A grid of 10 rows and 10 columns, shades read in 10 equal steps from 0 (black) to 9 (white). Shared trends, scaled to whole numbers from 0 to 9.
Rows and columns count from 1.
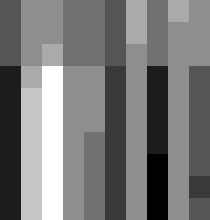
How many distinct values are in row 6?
6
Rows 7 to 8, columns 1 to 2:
1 7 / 1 7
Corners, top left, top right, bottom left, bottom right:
3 5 1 3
